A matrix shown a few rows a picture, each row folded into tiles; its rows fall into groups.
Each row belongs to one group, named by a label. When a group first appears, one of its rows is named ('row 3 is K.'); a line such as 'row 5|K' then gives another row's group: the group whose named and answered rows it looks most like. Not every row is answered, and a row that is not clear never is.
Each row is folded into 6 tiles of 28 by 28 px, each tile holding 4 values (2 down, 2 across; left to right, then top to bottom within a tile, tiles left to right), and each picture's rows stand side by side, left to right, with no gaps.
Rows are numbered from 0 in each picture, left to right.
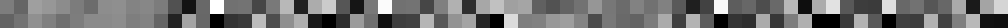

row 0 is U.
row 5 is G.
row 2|G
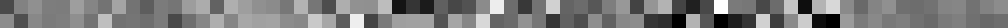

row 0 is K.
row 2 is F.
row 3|G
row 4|G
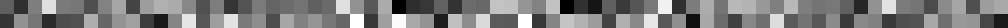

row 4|K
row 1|F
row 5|G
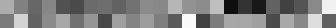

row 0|F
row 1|F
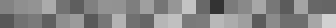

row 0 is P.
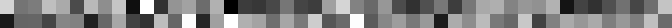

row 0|P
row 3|F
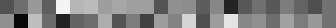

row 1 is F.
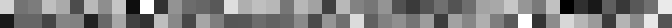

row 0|P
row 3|F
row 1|K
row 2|F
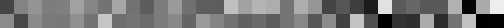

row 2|G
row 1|K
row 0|K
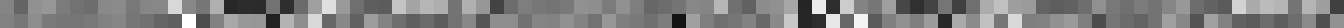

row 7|K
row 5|F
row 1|F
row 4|P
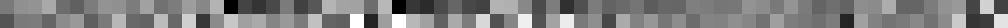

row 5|P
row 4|K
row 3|F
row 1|F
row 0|P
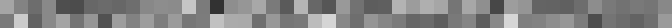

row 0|F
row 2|K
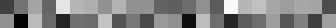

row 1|K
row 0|K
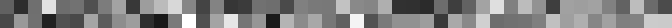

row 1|F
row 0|G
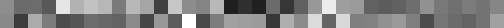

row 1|F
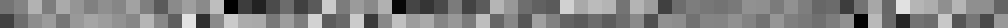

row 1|F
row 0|U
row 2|F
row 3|K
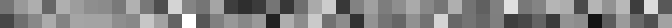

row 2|K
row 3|P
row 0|U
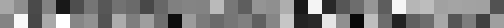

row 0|F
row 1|P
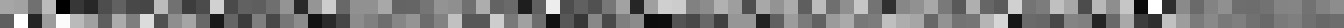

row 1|G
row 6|P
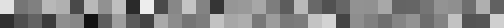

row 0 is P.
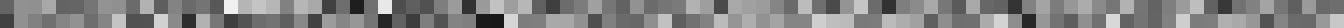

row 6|K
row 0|P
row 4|U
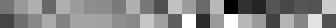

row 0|U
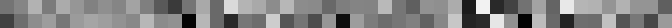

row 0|U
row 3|K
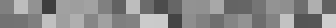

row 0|U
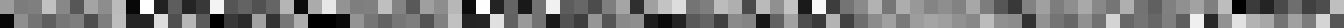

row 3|G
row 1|G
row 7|F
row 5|U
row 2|P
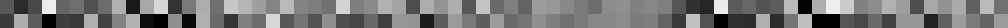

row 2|P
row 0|G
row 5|P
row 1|K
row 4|G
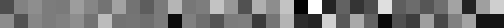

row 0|K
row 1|P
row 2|G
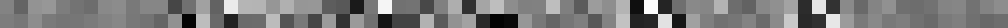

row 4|P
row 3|P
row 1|K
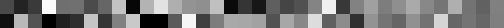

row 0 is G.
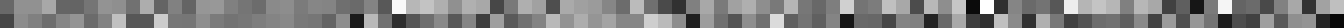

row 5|P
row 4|K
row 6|K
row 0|P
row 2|K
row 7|G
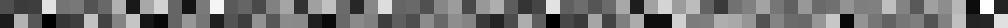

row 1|G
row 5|P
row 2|G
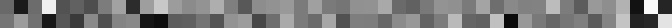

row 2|P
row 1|P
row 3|P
